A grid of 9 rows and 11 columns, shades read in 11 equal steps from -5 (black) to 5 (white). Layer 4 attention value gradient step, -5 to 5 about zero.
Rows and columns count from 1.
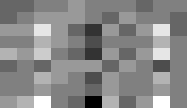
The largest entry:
5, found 2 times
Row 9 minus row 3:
0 1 1 -1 0 -2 1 0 0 1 1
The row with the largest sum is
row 9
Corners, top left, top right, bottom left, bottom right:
-1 0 1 0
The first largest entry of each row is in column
5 3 3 3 10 4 3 3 3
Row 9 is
1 2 5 0 -1 -5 2 -1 1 5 0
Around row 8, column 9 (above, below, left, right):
0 1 0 1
